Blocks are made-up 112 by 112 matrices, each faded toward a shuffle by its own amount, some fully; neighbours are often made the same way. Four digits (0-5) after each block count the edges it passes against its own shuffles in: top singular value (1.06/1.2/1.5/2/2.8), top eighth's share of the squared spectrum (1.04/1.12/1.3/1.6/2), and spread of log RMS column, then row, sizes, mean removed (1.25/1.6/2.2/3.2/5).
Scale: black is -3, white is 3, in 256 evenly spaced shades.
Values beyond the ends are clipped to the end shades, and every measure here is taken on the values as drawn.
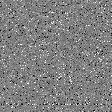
3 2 0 1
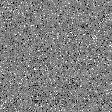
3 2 0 1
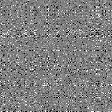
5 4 2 3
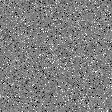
1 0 0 0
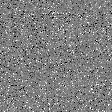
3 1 0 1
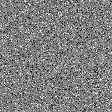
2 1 0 0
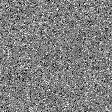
2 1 0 0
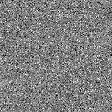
3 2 1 1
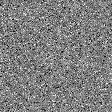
0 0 0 0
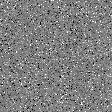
0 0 0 0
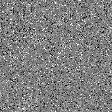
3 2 1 0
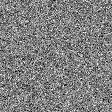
0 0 0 0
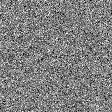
0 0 0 0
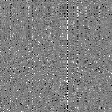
5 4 2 1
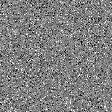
3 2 1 1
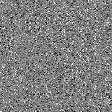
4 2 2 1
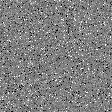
0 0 0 0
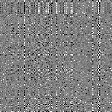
5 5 4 3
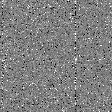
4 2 1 0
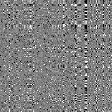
5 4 3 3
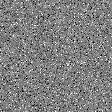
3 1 0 0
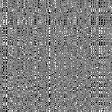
5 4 4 3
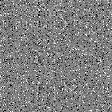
4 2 2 0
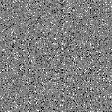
4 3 2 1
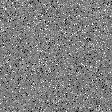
2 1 0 0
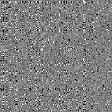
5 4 3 3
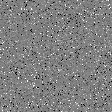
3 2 1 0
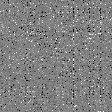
4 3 2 1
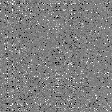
4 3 2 2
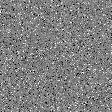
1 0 0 0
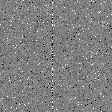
3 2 1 0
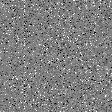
2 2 1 0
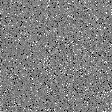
3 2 1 0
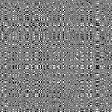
5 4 4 4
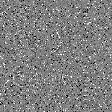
4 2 1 1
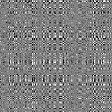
5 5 4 4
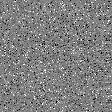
3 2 0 0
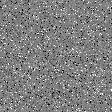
0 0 0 0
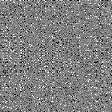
4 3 2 2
